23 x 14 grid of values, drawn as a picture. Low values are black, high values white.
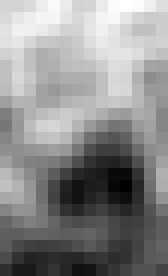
There is an overall slope up to the top. The field is mottled with small blotches. No lone cell stands out from its neighbours. There are no regular stripes.
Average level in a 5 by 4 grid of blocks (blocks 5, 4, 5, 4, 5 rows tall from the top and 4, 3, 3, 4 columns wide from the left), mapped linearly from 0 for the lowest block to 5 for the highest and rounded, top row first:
5 5 5 5 / 4 4 4 4 / 3 3 2 2 / 3 0 0 1 / 1 1 1 1
